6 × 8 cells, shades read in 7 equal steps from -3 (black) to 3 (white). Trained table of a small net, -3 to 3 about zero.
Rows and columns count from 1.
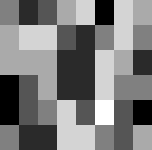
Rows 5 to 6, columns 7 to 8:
-1 -3 / -1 1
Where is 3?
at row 5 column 6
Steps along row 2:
up same down down up up down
